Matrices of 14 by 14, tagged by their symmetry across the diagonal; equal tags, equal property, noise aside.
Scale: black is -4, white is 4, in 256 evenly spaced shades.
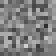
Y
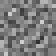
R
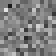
Y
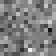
Y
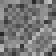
R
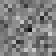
R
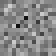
R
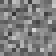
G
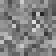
G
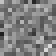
R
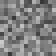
Y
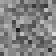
G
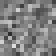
G
